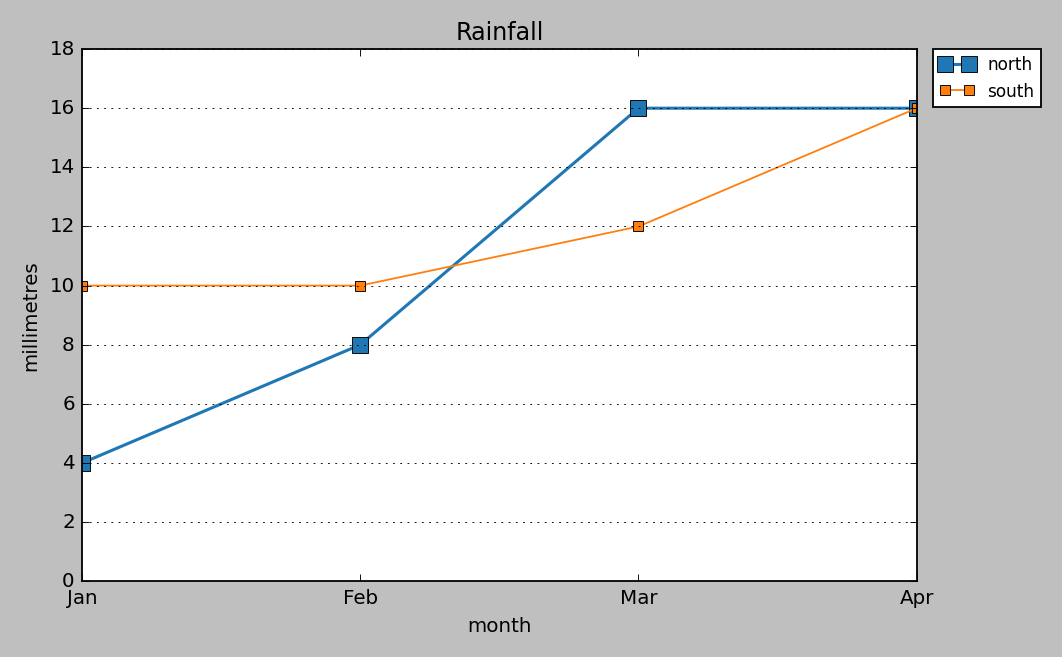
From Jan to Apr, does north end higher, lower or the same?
higher
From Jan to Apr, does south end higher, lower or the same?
higher
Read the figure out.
Title: Rainfall
x-axis: month, ticks Jan Feb Mar Apr
y-axis: millimetres, ticks 0 2 4 6 8 10 12 14 16 18
Legend: north, south
Values:
north: 4 8 16 16
south: 10 10 12 16
